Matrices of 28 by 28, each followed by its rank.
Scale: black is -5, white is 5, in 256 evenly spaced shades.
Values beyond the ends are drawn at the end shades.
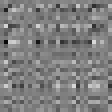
two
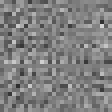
five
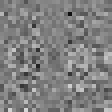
five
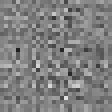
five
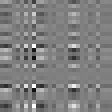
one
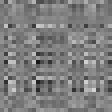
two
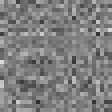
five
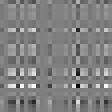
one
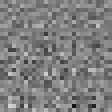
five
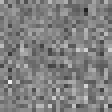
five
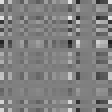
one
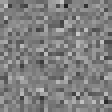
five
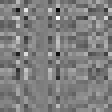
two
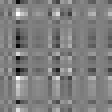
one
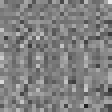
five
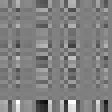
one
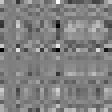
two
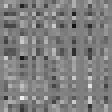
two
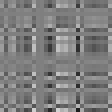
one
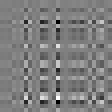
one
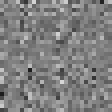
five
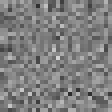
five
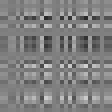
one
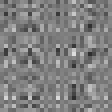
two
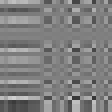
one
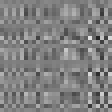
two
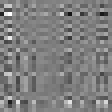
two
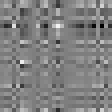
two
